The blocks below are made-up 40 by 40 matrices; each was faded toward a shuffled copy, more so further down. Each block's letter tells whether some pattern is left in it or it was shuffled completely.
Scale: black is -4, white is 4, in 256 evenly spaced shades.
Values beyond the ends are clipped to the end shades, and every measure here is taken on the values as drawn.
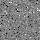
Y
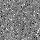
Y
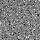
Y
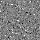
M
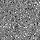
M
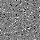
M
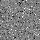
M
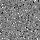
Y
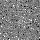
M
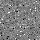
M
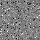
M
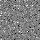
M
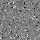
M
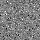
Y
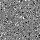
Y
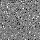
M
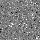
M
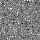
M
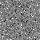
Y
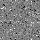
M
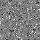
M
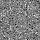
Y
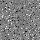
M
